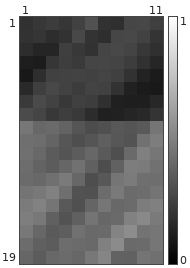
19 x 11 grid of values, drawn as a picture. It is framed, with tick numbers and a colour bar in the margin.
The ninth with the highest average is the bottom right. On average the colour sits 30% of the way up the scale. The bottom part is higher, past a seam about 40% of the way down.
